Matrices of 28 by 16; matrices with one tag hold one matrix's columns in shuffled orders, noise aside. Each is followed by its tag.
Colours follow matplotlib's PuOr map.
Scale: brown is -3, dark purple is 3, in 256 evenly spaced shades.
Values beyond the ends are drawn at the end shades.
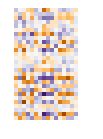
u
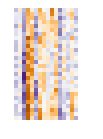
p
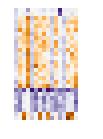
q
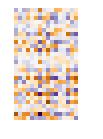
u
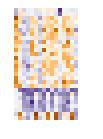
q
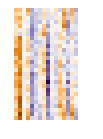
p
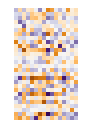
u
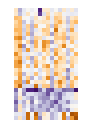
q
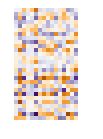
u
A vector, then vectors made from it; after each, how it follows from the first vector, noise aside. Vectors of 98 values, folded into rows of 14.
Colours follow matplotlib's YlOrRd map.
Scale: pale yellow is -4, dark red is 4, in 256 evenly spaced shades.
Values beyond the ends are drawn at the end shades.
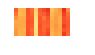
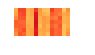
negated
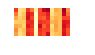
scaled up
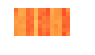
shrunk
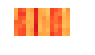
negated
